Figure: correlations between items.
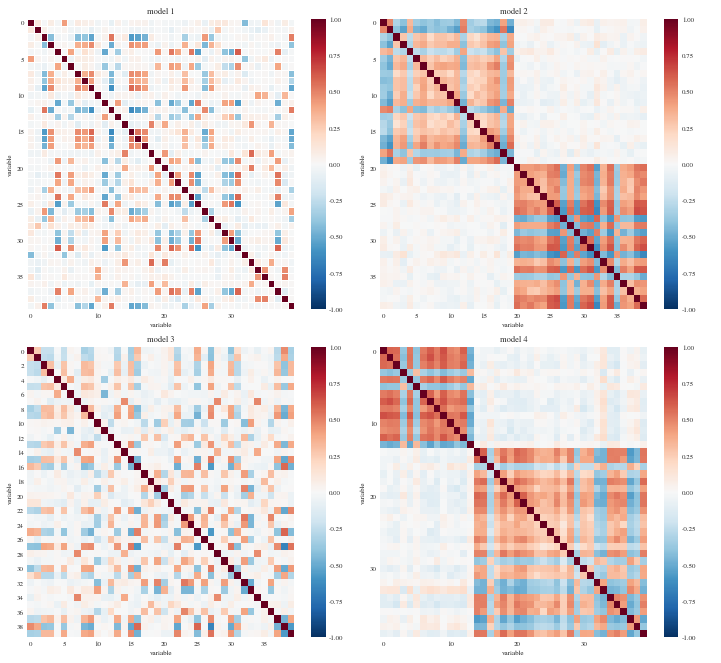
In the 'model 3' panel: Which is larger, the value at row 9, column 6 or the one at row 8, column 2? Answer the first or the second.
the second
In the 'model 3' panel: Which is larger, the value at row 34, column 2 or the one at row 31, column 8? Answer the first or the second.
the first
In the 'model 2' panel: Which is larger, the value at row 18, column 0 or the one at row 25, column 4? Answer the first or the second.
the first
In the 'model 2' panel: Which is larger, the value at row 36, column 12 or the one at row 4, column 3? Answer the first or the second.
the first
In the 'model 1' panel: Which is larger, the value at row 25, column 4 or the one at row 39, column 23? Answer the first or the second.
the second
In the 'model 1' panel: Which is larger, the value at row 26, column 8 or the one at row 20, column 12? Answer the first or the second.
the second
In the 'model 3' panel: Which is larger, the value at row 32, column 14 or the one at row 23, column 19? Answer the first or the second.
the second
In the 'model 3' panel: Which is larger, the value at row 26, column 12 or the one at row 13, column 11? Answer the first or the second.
the first
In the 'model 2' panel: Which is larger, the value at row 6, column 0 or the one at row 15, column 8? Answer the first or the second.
the second
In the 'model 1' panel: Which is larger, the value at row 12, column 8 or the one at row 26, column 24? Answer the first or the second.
the second
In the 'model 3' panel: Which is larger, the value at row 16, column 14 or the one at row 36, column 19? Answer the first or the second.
the second
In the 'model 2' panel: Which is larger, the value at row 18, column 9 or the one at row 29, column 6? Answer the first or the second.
the second
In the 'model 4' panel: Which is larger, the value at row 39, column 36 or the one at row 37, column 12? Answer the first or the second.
the first
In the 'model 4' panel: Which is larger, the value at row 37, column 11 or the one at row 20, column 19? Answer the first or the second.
the second
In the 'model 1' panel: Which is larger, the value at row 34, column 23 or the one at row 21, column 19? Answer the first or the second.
the second
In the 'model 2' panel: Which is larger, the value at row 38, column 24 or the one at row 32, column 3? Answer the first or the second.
the first
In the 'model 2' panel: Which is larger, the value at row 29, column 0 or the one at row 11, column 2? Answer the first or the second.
the second
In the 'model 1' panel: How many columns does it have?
40
